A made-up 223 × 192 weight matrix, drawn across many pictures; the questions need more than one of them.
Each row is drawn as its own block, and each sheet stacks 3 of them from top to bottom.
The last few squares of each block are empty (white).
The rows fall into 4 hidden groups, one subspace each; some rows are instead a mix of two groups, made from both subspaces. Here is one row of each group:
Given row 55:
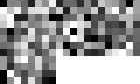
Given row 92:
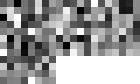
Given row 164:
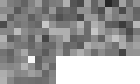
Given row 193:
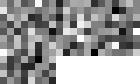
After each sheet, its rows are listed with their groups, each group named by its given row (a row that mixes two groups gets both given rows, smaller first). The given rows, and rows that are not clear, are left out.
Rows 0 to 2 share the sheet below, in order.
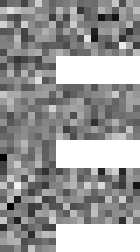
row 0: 55
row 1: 55
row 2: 92
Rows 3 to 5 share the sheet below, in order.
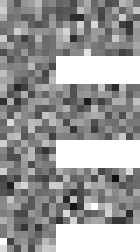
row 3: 164
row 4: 92
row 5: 55
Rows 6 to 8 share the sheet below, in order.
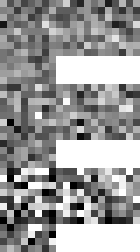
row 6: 164
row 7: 92
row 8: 92 and 164
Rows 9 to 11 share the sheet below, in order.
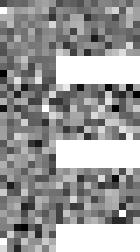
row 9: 55
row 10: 164
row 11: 55
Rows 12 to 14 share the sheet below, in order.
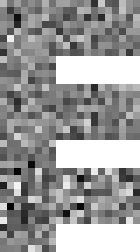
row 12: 92
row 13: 92 and 193
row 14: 92
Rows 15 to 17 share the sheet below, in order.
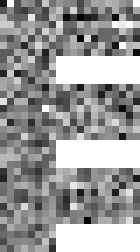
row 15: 193
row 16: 92 and 164
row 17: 164
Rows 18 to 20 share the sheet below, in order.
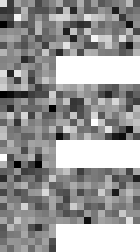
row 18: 55 and 193
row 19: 55
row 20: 164
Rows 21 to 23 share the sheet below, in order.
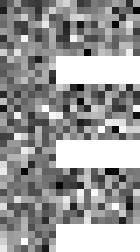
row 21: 164
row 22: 164 and 193
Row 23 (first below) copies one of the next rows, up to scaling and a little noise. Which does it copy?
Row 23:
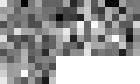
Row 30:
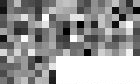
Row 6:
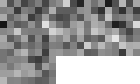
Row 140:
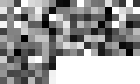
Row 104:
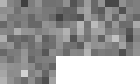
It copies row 104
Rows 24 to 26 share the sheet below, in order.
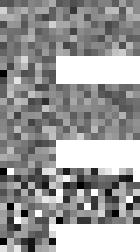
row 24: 55
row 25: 92
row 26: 193
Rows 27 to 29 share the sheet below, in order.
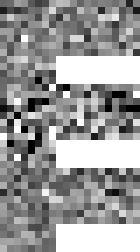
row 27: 55 and 164
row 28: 92 and 193
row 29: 164
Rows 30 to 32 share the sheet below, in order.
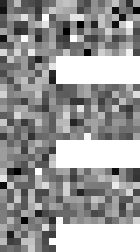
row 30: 164
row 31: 164
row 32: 92 and 193
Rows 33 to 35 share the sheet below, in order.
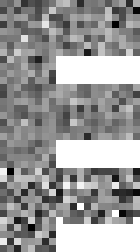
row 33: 164
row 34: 164
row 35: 193
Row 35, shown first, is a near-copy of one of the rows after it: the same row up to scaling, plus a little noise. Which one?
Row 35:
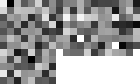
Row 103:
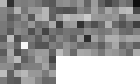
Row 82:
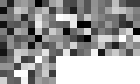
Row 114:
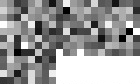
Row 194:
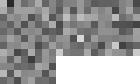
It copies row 194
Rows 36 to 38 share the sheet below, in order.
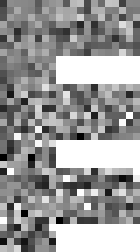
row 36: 164
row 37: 92 and 193
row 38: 193
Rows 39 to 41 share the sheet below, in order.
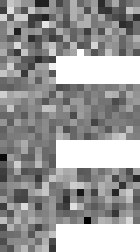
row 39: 92
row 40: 55
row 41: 164
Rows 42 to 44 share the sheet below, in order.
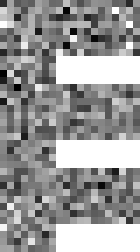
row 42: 55 and 193
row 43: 92
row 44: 92
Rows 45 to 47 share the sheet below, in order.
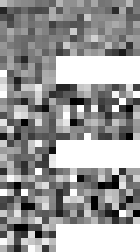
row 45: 55
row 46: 164
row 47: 55
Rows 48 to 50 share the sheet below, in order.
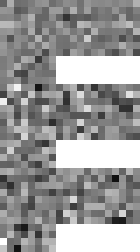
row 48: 193
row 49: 92
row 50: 55
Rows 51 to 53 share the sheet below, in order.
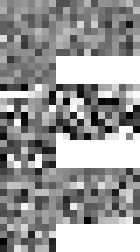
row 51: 164 and 193
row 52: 55
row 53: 55 and 164
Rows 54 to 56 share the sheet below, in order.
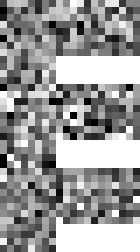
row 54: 55 and 164
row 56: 193
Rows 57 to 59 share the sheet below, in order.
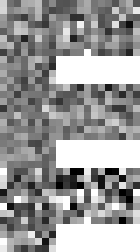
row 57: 164
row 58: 164
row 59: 164
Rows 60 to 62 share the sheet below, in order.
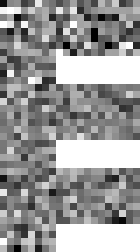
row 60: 55
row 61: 92
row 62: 55
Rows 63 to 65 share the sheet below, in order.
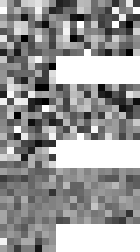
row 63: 164
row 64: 92
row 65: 55
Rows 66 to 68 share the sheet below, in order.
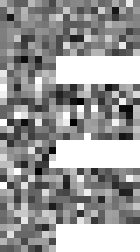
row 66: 55
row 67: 164
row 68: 92
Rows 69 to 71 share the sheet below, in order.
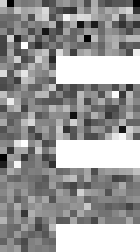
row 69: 193
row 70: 55
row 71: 193
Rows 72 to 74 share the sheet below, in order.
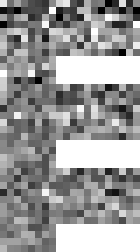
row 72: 55 and 164
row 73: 164
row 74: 164
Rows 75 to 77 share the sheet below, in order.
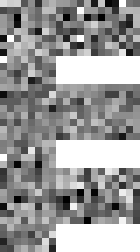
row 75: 92
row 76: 55
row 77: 164
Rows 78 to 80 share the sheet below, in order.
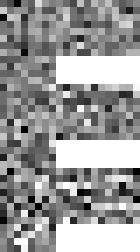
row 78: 92
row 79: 193
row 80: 193
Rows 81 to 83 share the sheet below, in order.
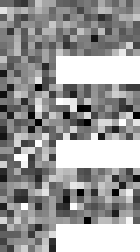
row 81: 55 and 92
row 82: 193
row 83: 164
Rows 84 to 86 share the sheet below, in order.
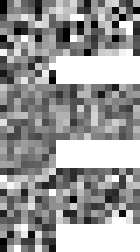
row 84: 164
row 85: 55 and 164
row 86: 55
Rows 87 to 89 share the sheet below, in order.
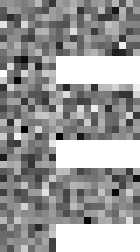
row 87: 55
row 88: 193
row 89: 164
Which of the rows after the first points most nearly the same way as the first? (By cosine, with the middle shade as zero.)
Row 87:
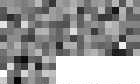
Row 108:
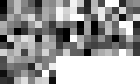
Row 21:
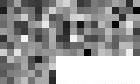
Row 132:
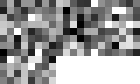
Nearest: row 132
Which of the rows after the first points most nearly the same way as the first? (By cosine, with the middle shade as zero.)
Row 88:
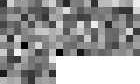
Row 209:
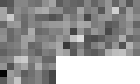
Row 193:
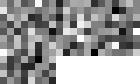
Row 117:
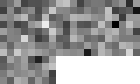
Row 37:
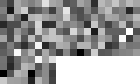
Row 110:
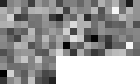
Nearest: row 37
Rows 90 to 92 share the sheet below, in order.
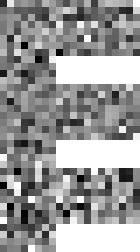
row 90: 193
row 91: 55
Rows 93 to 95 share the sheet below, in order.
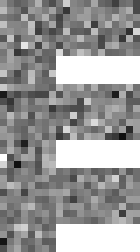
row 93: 193
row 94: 55
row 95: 55
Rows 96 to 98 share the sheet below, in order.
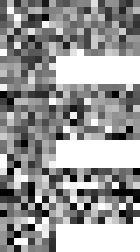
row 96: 92
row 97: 55
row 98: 193
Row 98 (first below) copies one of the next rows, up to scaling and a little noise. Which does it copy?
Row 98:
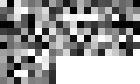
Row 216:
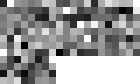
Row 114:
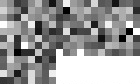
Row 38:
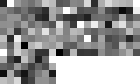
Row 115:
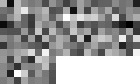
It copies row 115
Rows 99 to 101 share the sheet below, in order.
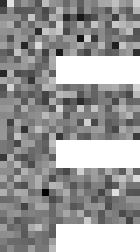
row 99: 193
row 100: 193
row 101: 164
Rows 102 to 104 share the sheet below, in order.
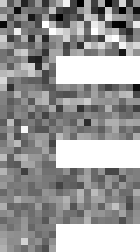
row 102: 164
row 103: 193
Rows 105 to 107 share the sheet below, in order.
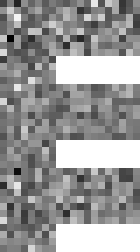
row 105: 92
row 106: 92
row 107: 92
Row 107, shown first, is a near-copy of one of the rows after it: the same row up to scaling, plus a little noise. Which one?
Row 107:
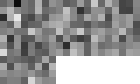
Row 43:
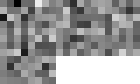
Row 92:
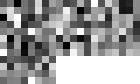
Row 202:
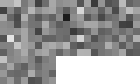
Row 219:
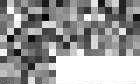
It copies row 92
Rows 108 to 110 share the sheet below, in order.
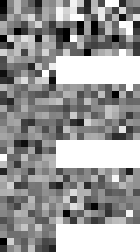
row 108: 164
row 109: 55
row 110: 55
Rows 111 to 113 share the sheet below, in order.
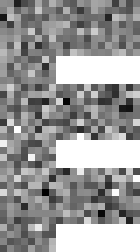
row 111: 92
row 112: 92
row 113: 164
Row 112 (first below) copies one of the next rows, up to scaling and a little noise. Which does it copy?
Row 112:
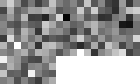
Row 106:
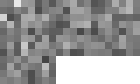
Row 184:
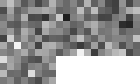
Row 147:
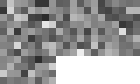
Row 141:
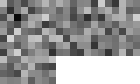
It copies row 184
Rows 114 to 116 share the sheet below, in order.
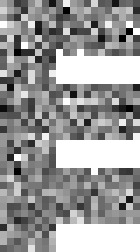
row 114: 193
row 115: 193
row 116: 92 and 193
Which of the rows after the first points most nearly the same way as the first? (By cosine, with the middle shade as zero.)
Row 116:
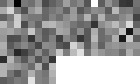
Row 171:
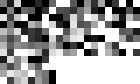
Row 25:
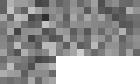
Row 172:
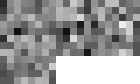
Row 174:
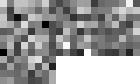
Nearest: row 25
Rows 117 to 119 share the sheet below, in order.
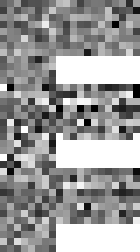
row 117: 164
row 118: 193
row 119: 193
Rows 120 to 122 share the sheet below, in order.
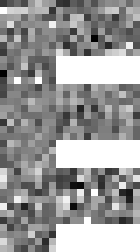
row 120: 55
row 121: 164 and 193
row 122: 164
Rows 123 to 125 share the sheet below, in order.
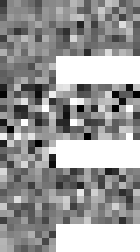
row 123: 164
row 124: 164
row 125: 164
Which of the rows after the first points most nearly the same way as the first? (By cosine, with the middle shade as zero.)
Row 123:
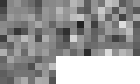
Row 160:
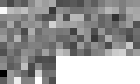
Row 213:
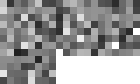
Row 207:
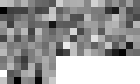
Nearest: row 160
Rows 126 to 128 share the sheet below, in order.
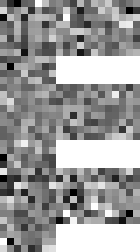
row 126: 92
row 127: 55
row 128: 55
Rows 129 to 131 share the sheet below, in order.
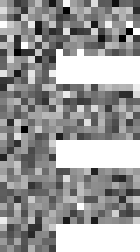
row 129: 193
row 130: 193
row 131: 193
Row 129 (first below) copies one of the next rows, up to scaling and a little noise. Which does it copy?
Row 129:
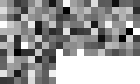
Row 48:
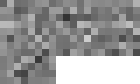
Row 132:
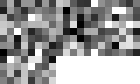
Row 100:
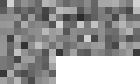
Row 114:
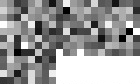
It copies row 114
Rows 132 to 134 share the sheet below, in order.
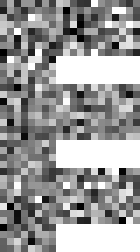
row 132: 193
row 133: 92
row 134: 92
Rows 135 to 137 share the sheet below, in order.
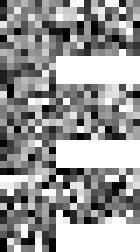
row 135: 164
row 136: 92
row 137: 55
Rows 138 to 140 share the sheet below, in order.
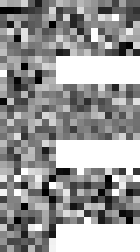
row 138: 55
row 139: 92
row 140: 164
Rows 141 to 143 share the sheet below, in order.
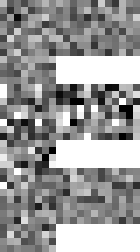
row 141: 92
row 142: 164
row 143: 92
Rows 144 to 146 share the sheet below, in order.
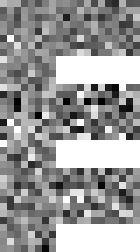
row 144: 92
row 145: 92
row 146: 55 and 164
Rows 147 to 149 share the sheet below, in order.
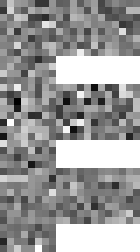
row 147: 92
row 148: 92
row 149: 55
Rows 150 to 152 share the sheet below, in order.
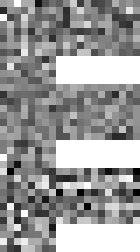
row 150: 92
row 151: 55
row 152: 193
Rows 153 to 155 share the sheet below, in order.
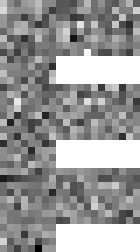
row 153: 164
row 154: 92
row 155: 55
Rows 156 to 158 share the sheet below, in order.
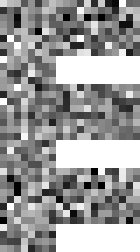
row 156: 92
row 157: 92
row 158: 92
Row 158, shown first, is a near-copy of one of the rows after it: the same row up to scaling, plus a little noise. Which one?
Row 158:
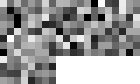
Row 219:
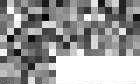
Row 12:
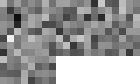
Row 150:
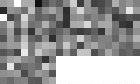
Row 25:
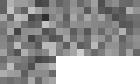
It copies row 12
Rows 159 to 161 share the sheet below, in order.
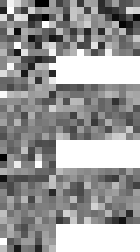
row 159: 92
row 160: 55
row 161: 55
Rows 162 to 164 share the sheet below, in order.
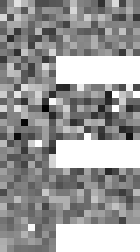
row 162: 92
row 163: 164
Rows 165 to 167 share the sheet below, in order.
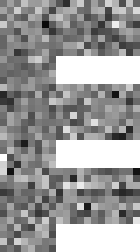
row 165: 164
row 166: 55
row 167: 193
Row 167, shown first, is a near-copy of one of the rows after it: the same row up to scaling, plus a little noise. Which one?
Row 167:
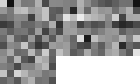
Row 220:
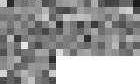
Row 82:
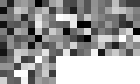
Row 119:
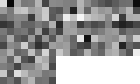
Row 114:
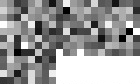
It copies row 119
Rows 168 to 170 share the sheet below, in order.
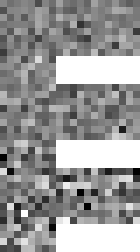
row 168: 193
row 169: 55
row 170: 193
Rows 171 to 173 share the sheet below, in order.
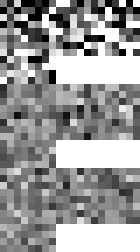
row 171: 164
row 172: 164
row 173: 92
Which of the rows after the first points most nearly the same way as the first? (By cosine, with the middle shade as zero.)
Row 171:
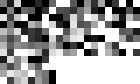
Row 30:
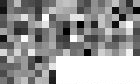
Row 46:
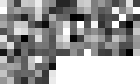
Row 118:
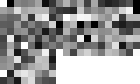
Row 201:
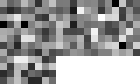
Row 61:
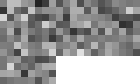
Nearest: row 30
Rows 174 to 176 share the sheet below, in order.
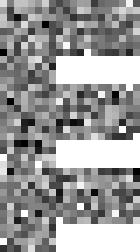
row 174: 92 and 164
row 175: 55
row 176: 193
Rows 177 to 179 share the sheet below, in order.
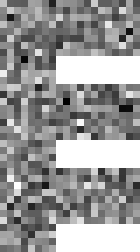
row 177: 55 and 193
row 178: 92
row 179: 92
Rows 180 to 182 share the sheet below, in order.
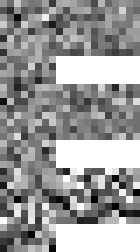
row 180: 55 and 92
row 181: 92
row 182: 164 and 193
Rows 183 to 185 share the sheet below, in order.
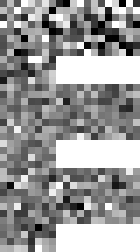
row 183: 164
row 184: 92
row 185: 55
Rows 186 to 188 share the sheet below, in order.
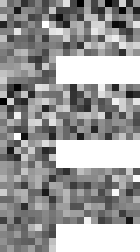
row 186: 164
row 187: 92
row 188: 164
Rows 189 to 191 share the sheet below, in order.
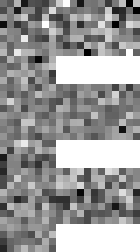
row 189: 164
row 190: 55
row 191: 164
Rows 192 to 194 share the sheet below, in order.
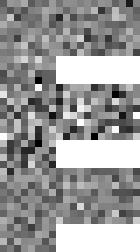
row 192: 55
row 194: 193
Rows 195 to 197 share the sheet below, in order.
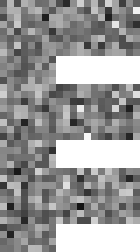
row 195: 92 and 164
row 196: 164
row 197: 92
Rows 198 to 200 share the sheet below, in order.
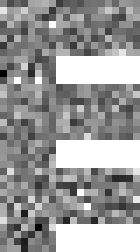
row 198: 55
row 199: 164
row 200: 193
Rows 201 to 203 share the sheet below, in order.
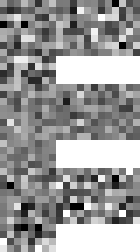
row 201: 55
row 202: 92
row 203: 55
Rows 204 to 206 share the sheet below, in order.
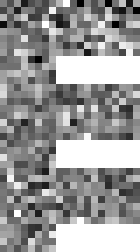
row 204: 164
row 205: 164
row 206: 92
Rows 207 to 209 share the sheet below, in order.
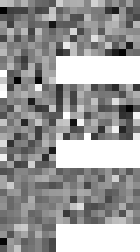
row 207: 55
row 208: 164 and 193
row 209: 55
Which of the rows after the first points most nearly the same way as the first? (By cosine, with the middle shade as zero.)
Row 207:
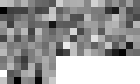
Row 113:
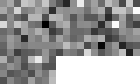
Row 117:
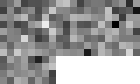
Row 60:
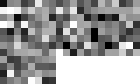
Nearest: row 113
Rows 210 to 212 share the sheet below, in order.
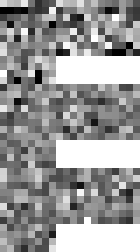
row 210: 55
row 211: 55
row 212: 164
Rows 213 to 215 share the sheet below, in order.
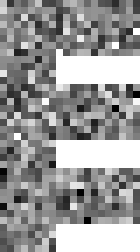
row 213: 193
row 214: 92 and 164
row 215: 164
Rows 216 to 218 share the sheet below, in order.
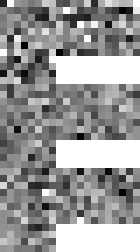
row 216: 193
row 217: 92
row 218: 92 and 164
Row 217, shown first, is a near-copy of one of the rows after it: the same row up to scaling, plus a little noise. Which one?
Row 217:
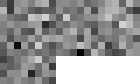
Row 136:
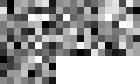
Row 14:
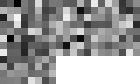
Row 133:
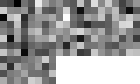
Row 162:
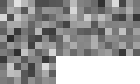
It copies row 136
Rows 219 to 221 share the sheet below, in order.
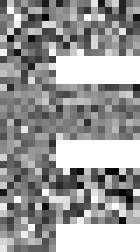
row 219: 92
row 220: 193
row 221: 164
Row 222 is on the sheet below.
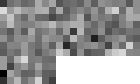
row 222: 55
